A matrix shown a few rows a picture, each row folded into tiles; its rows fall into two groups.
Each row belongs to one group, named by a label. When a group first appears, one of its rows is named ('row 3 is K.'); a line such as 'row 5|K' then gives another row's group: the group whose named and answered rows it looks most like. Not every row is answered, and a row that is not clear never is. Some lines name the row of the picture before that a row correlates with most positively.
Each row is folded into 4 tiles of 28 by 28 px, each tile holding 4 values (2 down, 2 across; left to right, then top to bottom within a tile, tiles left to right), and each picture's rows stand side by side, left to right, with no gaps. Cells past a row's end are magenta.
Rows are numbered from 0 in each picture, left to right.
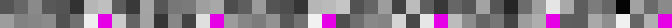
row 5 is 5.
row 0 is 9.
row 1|9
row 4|9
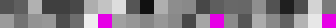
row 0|9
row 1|5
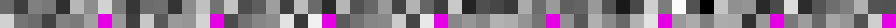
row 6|5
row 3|5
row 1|9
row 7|5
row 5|9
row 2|5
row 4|5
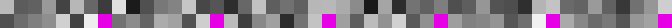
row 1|5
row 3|5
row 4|9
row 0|5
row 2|9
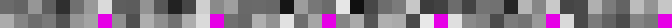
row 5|9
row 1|9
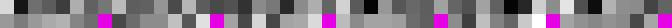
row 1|5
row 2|9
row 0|5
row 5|5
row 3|5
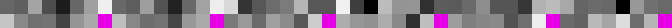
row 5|5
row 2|5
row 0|9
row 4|9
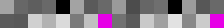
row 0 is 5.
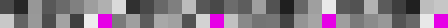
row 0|9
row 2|9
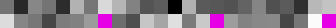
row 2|9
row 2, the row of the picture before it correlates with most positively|3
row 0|9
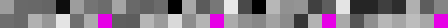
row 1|5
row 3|5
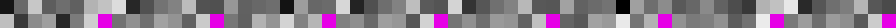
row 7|5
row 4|5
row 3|5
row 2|5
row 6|9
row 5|5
